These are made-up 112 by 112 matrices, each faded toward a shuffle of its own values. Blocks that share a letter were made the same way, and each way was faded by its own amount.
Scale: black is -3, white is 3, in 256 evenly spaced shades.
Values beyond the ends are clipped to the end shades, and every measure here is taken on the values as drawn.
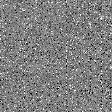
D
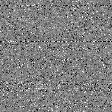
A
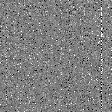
D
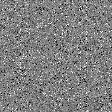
D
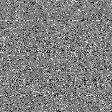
A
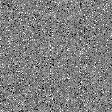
D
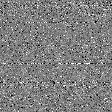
A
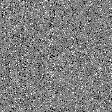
D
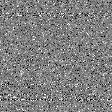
A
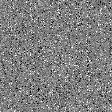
D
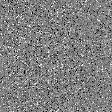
D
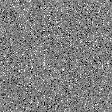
D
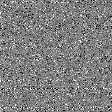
A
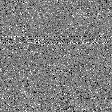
A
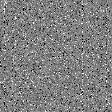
D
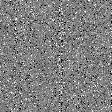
D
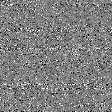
A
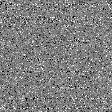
A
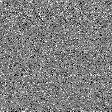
A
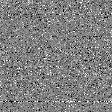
A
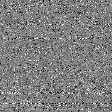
A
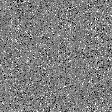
D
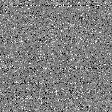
A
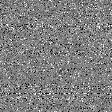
A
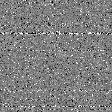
A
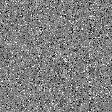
D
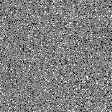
D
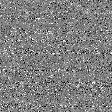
A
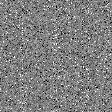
D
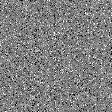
D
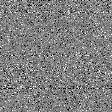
A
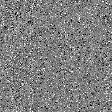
D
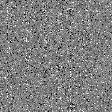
D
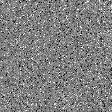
D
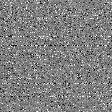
A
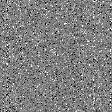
D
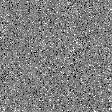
D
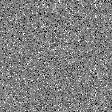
D
